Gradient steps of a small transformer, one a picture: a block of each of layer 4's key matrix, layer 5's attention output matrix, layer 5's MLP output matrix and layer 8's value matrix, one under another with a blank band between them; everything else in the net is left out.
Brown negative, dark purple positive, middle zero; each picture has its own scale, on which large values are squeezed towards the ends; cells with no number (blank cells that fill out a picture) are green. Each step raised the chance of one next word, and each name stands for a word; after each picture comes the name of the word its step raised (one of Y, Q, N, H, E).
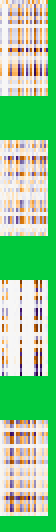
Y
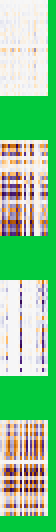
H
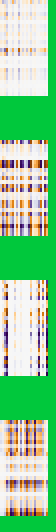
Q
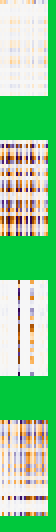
Y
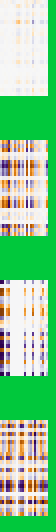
Q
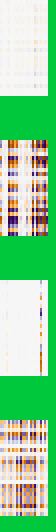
Y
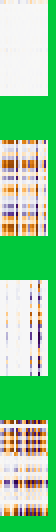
Q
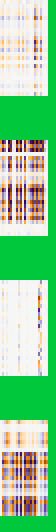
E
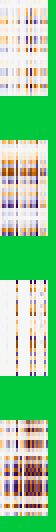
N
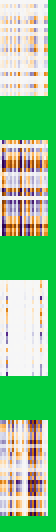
Q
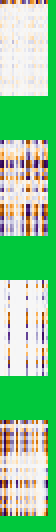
Q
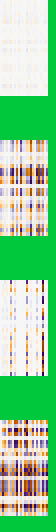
N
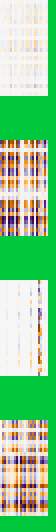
Y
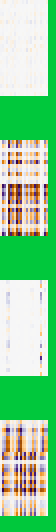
H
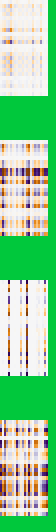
N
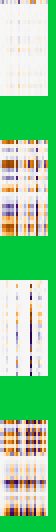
Q
